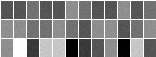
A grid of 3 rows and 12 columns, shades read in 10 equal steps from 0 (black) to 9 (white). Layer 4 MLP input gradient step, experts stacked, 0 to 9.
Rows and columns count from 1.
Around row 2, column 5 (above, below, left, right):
3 7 4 4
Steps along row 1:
same up down same up down down same up down up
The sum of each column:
13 17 10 14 15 9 9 11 13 8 14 12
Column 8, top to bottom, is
3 5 3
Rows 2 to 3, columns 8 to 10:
5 5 3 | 3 5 0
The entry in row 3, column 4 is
7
